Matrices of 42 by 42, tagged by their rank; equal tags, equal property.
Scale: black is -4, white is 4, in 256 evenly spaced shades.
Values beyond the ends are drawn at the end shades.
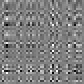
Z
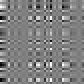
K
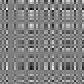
K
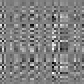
Z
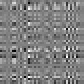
Z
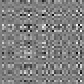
Z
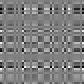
K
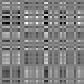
K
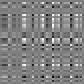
K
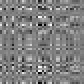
Z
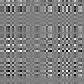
K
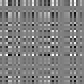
K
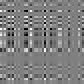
K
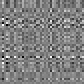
Z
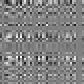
Z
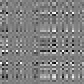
Z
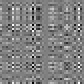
Z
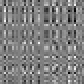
Z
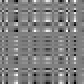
K
